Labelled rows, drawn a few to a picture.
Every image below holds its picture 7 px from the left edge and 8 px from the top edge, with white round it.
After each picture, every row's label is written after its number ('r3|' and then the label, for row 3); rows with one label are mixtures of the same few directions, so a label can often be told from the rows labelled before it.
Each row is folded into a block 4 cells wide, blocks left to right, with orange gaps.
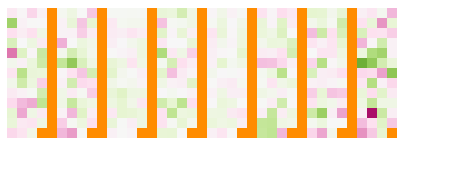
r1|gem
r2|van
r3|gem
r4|gem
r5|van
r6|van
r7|van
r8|van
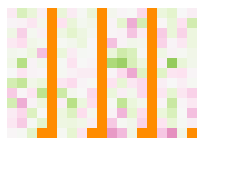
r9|gem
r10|gem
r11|van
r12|van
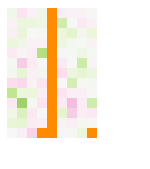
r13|gem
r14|gem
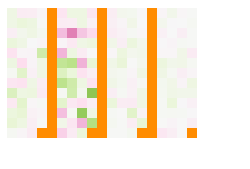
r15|gem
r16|gem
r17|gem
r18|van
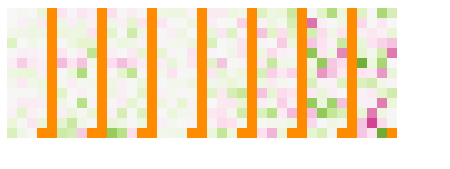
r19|van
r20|van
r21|van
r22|gem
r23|van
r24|van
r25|gem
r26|van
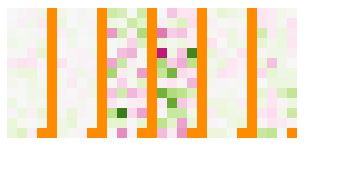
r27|van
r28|van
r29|van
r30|gem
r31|gem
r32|van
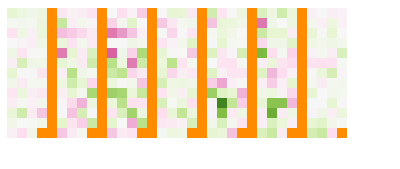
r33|van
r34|gem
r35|gem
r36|gem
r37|gem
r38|gem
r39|van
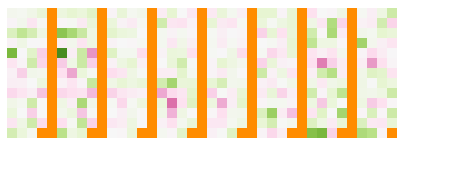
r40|gem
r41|gem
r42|gem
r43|gem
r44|gem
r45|van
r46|van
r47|van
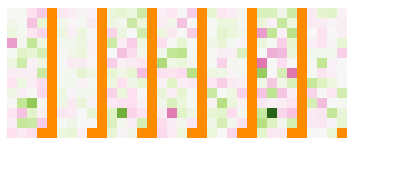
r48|van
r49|van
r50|van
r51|van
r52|gem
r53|van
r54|gem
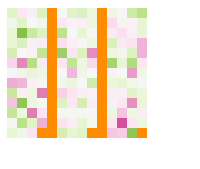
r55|gem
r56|gem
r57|van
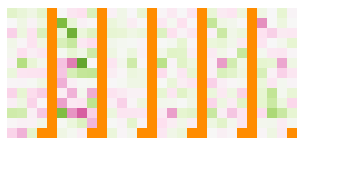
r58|van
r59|gem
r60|gem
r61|van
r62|gem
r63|gem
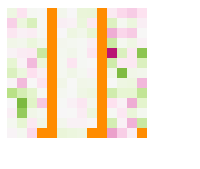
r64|gem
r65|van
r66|gem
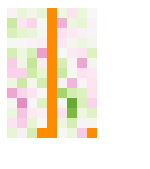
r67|gem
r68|gem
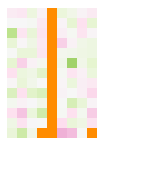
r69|van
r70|van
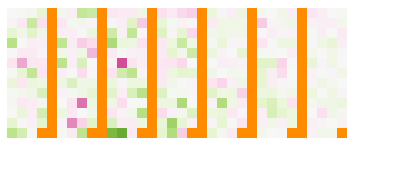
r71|van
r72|van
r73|van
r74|van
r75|gem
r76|gem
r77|van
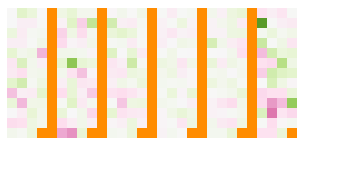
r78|gem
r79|van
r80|gem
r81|gem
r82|van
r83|gem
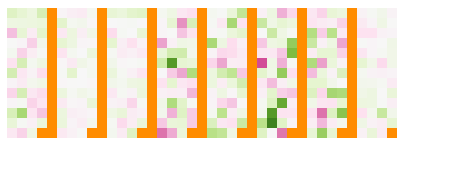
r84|van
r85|gem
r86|van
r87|van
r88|van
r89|van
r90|van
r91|gem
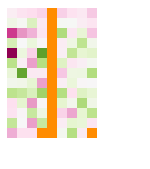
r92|gem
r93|van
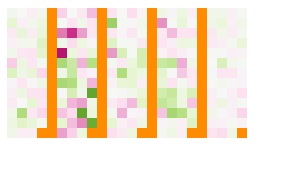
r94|van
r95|gem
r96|gem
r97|gem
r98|van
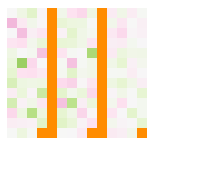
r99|gem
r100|gem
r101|gem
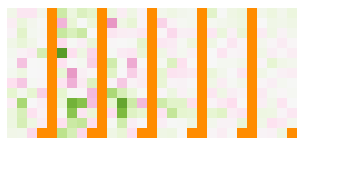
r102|gem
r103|gem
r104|gem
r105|gem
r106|van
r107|van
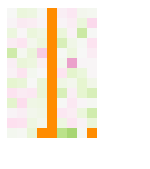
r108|gem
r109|van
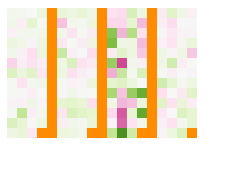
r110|van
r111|gem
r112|van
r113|gem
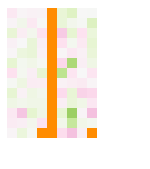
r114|van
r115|van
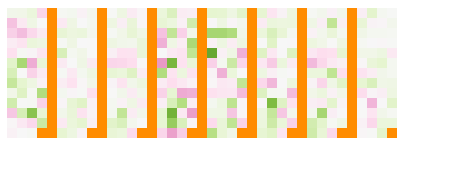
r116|gem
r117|gem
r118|van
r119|van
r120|gem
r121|gem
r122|van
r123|gem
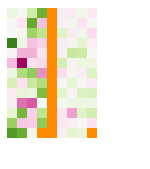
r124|van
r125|van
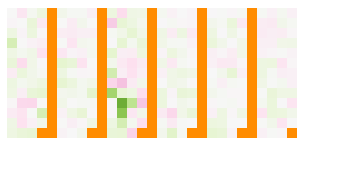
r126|van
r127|gem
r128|gem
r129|van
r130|van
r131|gem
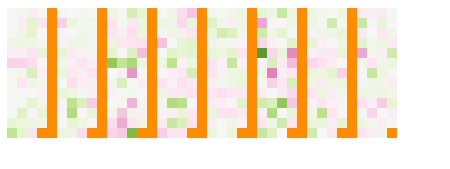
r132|van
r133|gem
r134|van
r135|van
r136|gem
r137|gem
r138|van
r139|gem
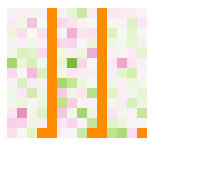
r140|van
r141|gem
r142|van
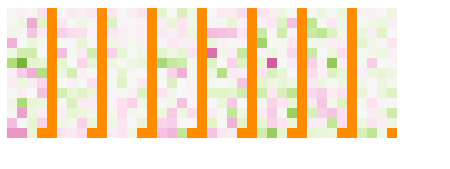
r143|van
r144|gem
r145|gem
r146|van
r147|gem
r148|van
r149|gem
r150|van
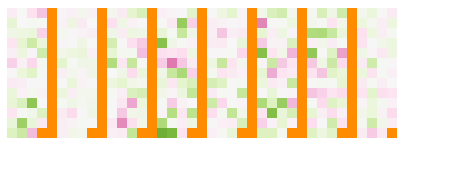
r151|van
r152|van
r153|van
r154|van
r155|gem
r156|gem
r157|gem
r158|van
